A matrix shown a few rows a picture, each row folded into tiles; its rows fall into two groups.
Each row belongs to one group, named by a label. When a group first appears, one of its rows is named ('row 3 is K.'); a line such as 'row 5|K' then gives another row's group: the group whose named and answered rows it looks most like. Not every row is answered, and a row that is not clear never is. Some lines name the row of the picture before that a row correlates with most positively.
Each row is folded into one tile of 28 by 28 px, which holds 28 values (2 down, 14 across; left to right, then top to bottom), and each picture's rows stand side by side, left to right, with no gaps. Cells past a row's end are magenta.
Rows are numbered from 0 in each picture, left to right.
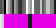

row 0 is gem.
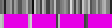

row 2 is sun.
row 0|gem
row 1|gem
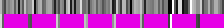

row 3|gem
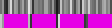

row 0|gem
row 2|sun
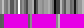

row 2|sun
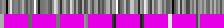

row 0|gem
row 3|sun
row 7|sun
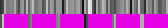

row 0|sun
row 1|sun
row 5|gem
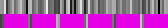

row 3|sun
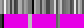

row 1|gem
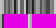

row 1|gem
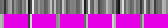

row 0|gem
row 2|gem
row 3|sun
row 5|sun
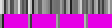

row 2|sun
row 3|sun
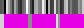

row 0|gem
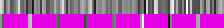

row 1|gem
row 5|gem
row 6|sun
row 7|sun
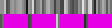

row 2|gem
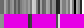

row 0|sun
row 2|sun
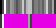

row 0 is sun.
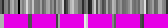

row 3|gem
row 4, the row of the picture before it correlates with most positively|1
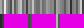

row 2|sun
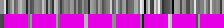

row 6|gem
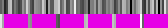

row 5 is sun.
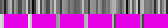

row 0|gem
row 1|gem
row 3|gem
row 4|sun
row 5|sun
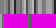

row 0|sun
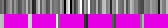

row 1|gem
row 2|sun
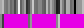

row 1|sun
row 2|sun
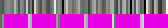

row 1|gem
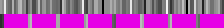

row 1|gem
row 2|gem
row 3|sun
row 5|gem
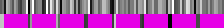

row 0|gem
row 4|sun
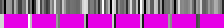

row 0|gem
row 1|gem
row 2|gem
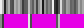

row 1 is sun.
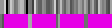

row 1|gem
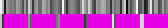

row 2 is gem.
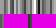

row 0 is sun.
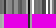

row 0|gem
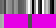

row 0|gem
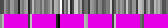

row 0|sun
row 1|sun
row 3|gem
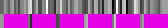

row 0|sun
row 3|sun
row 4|sun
